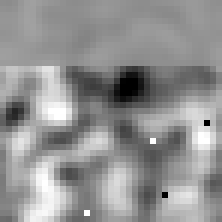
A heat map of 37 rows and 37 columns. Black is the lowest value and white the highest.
The centre is the ninth with the lowest average. The field is mottled with small blotches. Four lone cells stand out: two far higher and two far lower than their neighbours. Overall the values sit about 60% of the way up the scale. A horizontal seam about 30% of the way down splits the table, and the top part is calmer.
